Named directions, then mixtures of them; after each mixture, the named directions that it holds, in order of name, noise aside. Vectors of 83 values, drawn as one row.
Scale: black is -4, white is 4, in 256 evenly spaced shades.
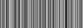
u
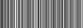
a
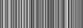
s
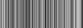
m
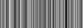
u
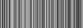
m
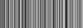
a, s, u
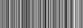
a, m, u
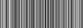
m, s, u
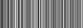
a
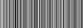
a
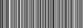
a, s, u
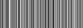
a, s, u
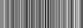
m, s, u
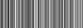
a, m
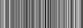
m, s, u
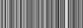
s, u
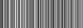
a, s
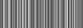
s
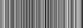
m, s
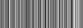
a, m, u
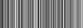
a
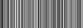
a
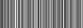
a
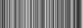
m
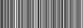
a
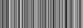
a, u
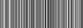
m, s, u
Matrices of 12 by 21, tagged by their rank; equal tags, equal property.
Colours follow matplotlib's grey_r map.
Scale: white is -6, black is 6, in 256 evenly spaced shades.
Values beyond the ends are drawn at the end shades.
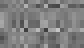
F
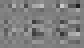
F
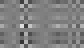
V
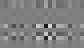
V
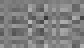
F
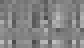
F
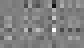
F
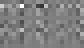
F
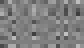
F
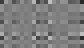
V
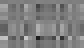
V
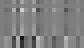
V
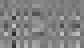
F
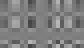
V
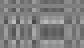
V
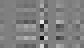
V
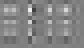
V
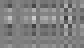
V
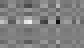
V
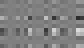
V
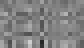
F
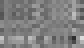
F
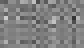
F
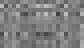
F
